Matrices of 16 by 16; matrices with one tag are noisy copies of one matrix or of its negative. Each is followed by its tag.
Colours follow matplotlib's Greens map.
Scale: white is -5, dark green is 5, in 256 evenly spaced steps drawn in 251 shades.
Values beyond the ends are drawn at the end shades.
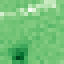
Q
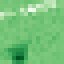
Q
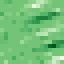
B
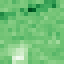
Q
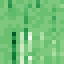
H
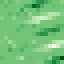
B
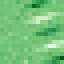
B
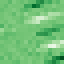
B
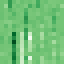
H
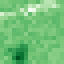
Q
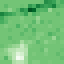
Q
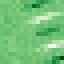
B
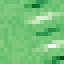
B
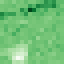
Q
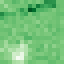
Q
